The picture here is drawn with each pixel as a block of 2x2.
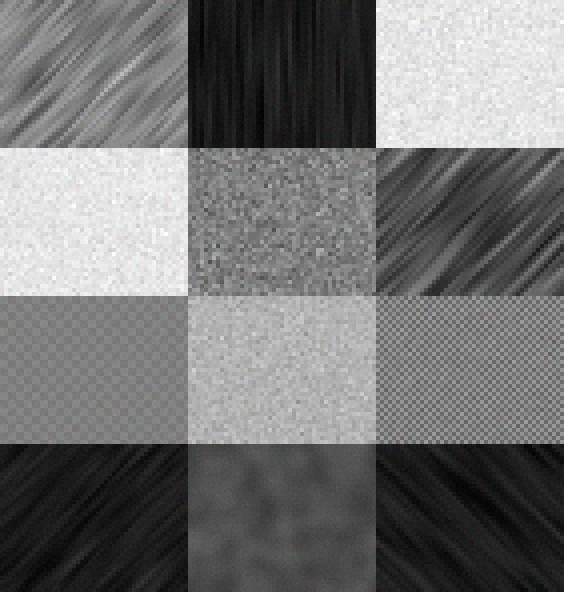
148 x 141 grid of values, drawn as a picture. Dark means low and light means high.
The table splits into 4 rows of 3 panels. Panel 1,1: middling, slanting up to the right. Panel 1,2: very low, streaked downward, faint in contrast. Panel 1,3: very high, fine-grained, faint in contrast. Panel 2,1: very high, fine-grained, faint in contrast. Panel 2,2: middling, fine-grained. Panel 2,3: low, slanting up to the right. Panel 3,1: middling, checkered, faint in contrast. Panel 3,2: high, fine-grained, faint in contrast. Panel 3,3: middling, checkered. Panel 4,1: very low, slanting up to the right, faint in contrast. Panel 4,2: low, blotchy, faint in contrast. Panel 4,3: very low, slanting down to the right, faint in contrast.
